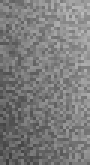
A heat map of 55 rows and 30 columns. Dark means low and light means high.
No single row or column stands out from its neighbours. There are no regular stripes. There is an overall slope up to the top right. Neither half mirrors the other.
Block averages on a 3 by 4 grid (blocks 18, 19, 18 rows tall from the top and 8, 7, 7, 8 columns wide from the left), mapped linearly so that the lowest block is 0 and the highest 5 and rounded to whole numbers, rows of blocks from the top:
2 3 4 5 | 1 2 3 4 | 0 1 2 3
